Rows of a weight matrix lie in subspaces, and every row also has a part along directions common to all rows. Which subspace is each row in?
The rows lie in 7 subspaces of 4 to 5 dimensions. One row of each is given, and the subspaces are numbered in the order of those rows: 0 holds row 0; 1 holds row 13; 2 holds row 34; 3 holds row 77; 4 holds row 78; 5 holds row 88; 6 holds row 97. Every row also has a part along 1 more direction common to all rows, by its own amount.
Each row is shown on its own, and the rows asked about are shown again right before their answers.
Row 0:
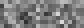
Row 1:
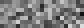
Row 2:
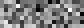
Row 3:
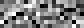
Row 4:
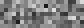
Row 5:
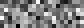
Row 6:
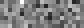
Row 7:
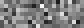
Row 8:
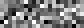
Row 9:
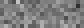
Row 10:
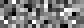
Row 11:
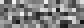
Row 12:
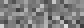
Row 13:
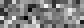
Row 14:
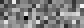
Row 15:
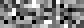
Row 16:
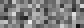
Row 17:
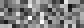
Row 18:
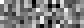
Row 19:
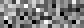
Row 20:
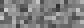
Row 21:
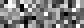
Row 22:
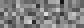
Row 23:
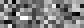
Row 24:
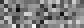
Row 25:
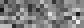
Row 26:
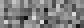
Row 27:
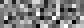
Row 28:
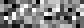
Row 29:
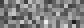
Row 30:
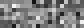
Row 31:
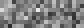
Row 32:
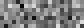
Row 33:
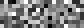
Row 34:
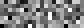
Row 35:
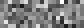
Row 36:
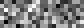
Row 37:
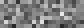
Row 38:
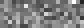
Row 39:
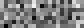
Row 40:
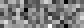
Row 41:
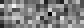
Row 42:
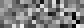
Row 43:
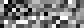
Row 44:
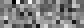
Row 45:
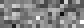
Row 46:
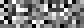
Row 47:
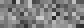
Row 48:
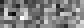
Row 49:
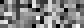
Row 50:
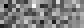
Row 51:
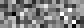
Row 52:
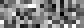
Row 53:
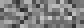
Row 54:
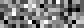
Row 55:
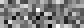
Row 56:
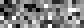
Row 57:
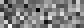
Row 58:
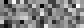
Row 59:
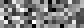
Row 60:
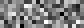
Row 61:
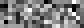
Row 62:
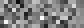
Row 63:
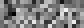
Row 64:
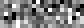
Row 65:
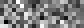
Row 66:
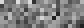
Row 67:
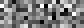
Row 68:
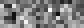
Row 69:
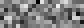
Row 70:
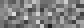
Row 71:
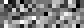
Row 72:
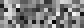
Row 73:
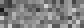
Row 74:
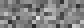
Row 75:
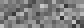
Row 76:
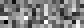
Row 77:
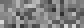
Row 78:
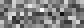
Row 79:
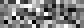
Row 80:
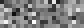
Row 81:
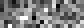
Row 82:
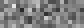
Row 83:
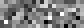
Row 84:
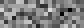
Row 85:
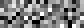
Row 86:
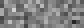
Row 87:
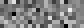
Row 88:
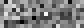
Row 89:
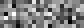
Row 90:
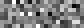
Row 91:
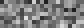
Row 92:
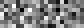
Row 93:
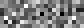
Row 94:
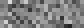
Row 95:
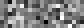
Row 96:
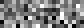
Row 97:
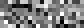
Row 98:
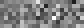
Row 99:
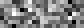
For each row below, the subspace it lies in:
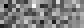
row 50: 5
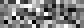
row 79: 6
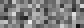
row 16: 1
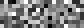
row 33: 2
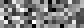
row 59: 3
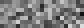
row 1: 2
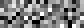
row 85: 4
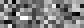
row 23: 1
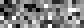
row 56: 1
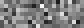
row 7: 3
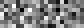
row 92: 0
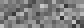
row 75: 2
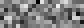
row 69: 0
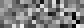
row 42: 1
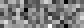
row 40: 2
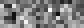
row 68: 0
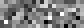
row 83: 2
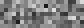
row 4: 4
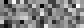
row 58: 5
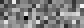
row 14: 1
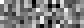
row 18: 6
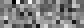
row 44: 4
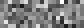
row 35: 6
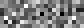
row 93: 4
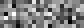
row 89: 0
